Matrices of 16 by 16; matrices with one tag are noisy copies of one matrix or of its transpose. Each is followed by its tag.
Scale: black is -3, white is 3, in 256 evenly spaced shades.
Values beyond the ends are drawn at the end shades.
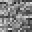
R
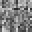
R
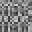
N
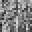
R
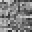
R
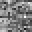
R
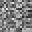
N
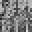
R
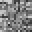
R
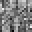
R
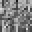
R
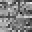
R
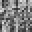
R
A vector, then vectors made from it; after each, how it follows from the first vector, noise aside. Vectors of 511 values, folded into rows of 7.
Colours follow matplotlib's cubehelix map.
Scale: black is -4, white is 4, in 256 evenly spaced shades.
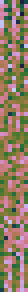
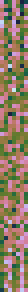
copied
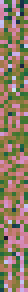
copied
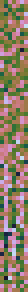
wrapped around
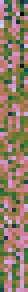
copied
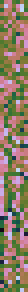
wrapped around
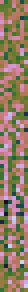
wrapped around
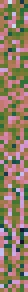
wrapped around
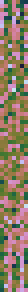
copied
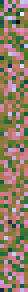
sign-scrambled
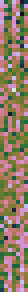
copied
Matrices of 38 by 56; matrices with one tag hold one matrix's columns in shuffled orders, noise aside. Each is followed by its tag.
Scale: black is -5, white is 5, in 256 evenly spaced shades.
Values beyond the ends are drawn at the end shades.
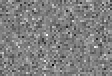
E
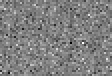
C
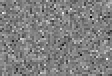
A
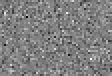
A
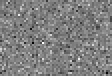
C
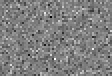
A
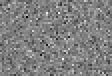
A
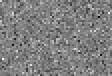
A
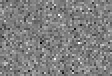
C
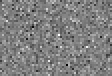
E
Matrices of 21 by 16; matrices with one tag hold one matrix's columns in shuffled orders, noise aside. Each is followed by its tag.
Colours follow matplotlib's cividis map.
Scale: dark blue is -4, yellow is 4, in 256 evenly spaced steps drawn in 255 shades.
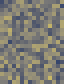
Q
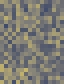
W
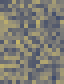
Q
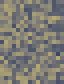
W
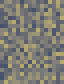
Q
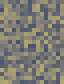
W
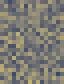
W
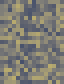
W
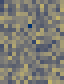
W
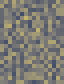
Q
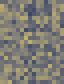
W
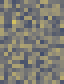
Q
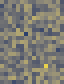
W
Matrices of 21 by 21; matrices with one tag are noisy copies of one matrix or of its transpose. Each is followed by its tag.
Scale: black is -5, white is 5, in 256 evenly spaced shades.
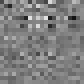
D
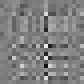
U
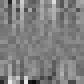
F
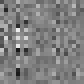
D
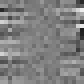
F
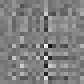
U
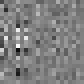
D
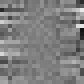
F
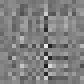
U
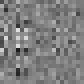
D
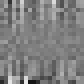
F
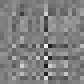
U
